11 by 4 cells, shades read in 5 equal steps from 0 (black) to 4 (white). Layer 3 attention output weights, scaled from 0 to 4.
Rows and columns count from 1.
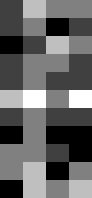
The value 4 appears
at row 6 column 2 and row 6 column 4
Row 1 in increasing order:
1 2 2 3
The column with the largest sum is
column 2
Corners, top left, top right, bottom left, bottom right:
1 2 0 3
